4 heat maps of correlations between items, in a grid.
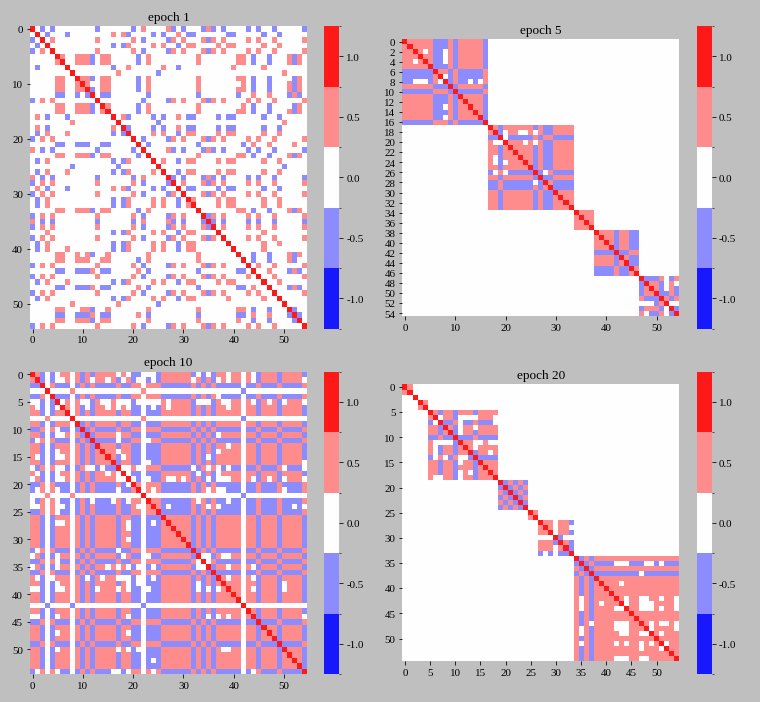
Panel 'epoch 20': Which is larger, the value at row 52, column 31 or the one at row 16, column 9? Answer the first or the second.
the second
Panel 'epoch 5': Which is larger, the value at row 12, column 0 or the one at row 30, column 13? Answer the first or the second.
the first
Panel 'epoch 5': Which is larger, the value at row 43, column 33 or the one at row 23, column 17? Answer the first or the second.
the second
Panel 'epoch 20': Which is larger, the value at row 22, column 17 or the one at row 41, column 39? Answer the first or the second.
the second
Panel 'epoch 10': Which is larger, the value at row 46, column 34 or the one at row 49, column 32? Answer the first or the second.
the second
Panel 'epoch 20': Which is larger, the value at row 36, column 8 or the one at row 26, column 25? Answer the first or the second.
the second
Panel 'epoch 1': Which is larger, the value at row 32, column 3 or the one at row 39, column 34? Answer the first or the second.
the first
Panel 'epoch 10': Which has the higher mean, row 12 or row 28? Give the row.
28
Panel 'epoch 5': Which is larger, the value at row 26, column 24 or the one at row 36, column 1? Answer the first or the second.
the second
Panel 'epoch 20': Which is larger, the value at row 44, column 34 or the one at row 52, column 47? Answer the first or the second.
the first
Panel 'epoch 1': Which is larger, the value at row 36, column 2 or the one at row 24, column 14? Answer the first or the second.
the first
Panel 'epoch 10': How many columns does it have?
55
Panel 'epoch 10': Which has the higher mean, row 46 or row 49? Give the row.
46
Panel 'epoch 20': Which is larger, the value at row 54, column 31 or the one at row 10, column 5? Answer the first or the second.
the first
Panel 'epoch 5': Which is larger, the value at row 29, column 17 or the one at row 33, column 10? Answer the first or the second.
the second
